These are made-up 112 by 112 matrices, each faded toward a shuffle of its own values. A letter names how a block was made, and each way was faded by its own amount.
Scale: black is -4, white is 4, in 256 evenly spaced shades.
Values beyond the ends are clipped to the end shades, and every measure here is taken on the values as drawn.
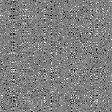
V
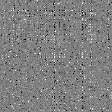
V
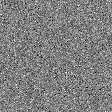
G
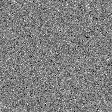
G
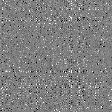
V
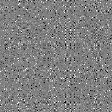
V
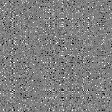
V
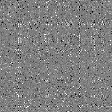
V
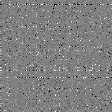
V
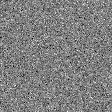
G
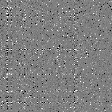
V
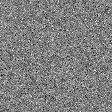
G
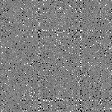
V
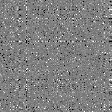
V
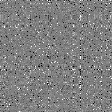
V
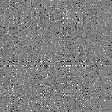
V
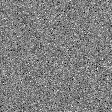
G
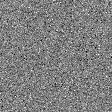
G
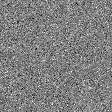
G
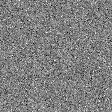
G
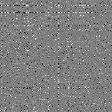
V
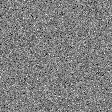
G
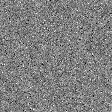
G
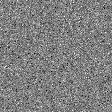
G
